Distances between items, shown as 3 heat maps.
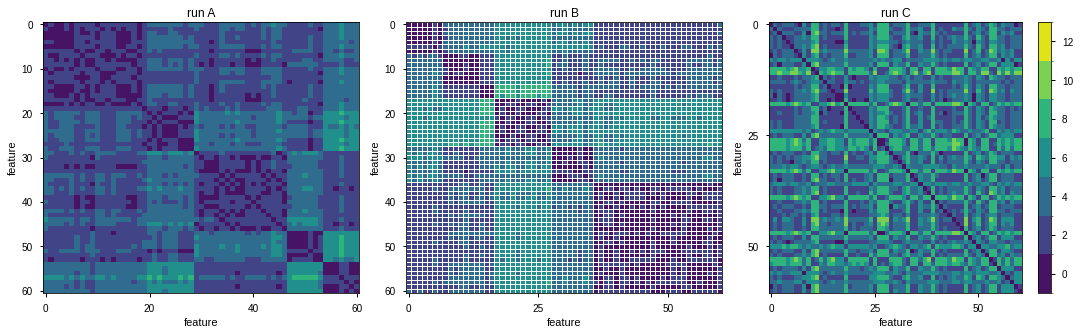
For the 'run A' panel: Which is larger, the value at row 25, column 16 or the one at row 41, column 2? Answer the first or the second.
the first
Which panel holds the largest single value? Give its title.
run C
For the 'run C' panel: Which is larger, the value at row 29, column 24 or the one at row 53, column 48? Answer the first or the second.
the second
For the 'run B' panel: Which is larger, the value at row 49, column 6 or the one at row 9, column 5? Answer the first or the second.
the second
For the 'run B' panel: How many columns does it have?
61
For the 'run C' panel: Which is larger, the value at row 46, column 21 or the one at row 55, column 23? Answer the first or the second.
the second
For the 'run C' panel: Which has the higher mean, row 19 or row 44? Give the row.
44
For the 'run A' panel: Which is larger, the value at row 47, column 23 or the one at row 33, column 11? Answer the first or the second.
the first
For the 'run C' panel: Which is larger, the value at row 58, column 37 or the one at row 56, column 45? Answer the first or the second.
the second
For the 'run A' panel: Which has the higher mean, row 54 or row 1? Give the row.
54
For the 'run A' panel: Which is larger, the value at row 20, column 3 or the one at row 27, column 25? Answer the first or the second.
the first
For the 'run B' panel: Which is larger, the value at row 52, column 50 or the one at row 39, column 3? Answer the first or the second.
the second
